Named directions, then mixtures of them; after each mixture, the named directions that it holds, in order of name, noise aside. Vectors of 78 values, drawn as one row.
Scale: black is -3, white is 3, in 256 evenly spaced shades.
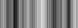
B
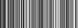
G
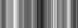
B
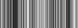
B, G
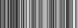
B, G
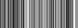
B, G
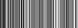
G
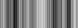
B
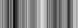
B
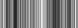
B, G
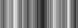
B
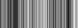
B, G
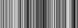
B, G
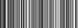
G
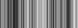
B, G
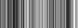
B, G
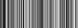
G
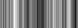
B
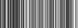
B, G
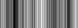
B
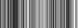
B, G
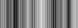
B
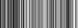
B, G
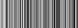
G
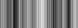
B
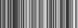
B, G
